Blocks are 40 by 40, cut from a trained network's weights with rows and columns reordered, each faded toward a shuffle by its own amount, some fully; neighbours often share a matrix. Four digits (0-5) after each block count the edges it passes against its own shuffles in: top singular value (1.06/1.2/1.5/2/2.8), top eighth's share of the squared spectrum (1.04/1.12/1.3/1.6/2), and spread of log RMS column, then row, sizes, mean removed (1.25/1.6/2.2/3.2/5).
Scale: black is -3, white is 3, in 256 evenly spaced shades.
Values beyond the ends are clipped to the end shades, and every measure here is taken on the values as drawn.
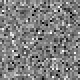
0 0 0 0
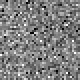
0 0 0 0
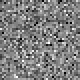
0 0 0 0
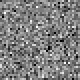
1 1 0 0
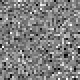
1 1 0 0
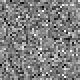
0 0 0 0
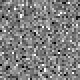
0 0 0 0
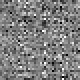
2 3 3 1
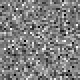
0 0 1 0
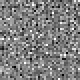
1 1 0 1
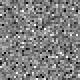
0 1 0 0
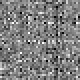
2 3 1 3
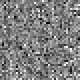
0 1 1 1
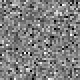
0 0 0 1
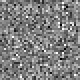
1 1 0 0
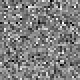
2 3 1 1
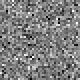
1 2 0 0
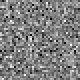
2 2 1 1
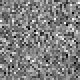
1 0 0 0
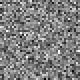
2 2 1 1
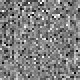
1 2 0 1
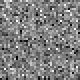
1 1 0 0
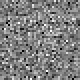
1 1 0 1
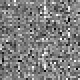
1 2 2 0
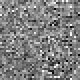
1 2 2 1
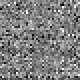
2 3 2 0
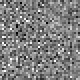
1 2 2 0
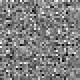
2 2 2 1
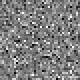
0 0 1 0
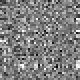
3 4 2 2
